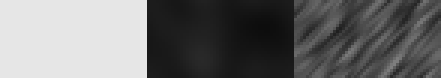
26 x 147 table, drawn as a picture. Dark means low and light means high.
The table splits into one row of 3 panels. Panel 1,1: very high, flat. Panel 1,2: very low, smooth, faint in contrast. Panel 1,3: low, slanting up to the right.
